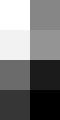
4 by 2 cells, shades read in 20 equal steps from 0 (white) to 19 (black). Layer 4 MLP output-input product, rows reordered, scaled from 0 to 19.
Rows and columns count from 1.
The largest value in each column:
15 19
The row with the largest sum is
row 4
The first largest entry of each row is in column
2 2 2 2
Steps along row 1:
up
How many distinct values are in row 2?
2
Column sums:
27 53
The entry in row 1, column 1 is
0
